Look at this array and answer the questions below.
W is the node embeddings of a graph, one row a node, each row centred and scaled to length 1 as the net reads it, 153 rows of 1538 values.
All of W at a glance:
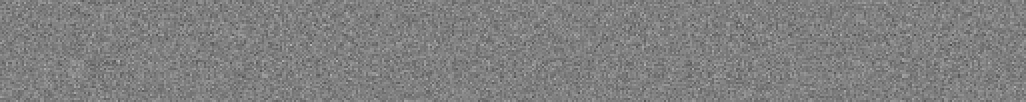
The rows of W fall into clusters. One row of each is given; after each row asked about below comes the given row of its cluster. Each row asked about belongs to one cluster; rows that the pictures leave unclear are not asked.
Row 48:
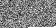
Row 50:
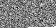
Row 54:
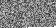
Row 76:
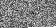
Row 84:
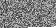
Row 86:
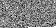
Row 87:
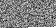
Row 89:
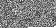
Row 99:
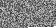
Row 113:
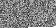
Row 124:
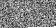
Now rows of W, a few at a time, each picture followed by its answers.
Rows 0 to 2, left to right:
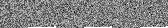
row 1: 48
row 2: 76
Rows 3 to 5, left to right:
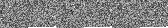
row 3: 113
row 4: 124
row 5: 124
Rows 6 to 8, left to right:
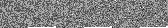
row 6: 99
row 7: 76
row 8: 89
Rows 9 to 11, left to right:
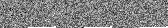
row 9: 84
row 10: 54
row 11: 87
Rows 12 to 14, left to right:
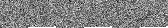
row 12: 48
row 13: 76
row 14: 89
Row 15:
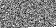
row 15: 87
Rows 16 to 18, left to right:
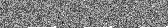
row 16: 84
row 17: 99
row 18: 50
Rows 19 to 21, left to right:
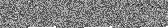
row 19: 48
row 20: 76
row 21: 113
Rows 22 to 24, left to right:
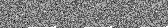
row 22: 50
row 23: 50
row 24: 50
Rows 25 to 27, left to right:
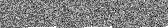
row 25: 87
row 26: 124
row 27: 84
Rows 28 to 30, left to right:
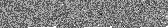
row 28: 99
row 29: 124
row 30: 113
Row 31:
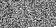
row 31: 124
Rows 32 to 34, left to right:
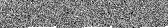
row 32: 84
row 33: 124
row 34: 48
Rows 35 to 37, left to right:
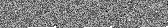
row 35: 89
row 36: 89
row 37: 50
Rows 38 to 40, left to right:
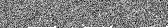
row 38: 89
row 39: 89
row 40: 124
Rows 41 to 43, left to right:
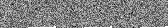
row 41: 76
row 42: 54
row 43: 48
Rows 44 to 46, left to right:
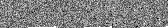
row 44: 76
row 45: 99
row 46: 86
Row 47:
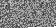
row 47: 124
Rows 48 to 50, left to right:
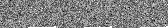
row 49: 99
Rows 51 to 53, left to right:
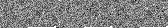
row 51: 89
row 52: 89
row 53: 89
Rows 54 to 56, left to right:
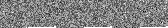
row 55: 84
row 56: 99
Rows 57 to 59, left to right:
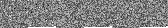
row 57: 99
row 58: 86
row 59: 87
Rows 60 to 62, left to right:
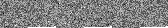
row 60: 84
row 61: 86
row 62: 76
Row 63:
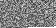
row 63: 87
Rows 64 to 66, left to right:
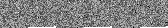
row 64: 48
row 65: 87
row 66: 48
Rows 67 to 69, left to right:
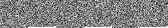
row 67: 48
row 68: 50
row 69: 54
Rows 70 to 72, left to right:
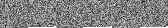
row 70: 113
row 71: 87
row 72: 48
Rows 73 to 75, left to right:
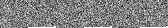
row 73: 76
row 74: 54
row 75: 87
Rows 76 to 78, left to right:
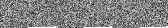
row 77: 99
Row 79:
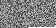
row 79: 54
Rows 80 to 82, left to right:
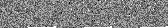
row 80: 99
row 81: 87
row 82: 48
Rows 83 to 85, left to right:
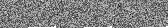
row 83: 50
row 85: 124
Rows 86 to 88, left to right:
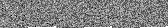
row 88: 76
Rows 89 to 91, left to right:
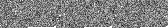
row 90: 113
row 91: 113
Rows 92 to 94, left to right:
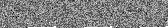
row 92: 99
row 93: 124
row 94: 99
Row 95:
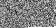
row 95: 124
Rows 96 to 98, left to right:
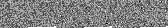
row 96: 124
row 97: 113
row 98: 113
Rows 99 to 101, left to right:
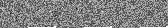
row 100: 87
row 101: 89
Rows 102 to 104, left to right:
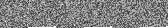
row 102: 76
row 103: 124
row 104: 124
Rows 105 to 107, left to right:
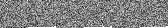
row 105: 87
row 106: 89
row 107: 76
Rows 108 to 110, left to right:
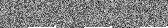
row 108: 54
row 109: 113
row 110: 84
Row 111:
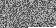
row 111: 113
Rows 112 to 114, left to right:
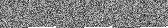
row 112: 76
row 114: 87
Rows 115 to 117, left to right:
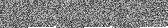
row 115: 113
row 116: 113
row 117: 124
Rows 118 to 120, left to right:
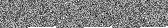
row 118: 48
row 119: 89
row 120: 113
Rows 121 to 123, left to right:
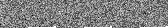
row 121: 86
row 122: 54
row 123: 76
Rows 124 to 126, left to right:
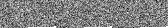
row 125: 84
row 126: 87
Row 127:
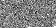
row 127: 86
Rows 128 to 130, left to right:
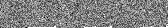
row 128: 54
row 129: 86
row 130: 124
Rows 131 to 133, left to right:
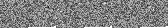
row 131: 113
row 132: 54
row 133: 48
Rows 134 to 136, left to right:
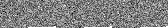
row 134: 48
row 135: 86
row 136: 50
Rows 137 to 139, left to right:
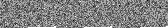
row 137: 84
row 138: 50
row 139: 113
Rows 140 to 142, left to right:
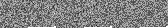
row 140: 84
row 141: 54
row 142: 89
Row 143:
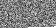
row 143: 50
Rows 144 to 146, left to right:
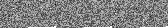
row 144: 50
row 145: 87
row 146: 84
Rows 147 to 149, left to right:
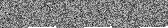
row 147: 54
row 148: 124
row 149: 86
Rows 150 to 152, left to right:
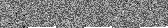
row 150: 86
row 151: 48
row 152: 76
